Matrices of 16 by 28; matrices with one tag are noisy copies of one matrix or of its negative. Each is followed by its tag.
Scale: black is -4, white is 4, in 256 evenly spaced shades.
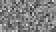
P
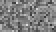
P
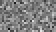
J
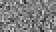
J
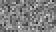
P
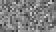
P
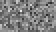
P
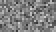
P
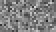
P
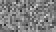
P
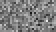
P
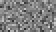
J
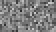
P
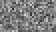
P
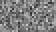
P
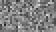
P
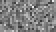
P
